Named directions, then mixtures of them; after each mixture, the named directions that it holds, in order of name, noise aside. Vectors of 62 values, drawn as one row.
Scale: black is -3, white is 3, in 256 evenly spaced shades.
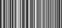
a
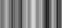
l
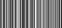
a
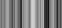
l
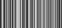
a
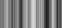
l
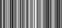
a, l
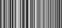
a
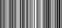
a, l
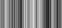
l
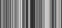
a, l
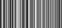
a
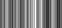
a, l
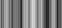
l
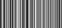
a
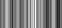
a, l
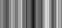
l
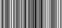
a, l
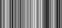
a, l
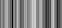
a, l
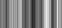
l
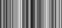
a, l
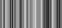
a, l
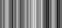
a, l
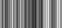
a, l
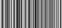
a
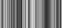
a, l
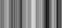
l
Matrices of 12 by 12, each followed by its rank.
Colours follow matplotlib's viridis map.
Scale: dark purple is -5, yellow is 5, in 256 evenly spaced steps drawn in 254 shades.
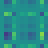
one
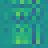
two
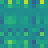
two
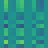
one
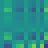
one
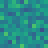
full rank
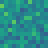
full rank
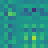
two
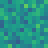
full rank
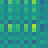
one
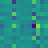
two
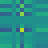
one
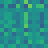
two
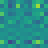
two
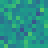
full rank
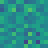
two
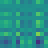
one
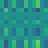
one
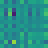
two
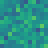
full rank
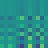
one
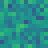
full rank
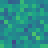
full rank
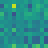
two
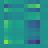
one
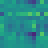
two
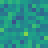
full rank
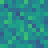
full rank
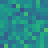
full rank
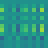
one
